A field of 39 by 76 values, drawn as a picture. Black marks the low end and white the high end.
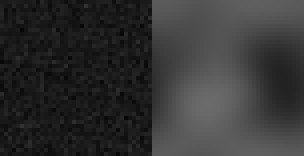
It is made of 1 by 2 panels. Panel 1,1: very low, fine-grained, faint in contrast. Panel 1,2: low, smooth.
